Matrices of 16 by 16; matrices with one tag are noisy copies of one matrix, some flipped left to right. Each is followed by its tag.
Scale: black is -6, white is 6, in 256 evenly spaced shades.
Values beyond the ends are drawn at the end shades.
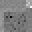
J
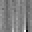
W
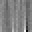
W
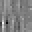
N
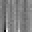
W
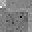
J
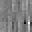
N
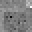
J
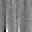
W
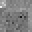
J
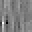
N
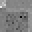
J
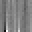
W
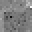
J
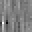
N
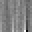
W
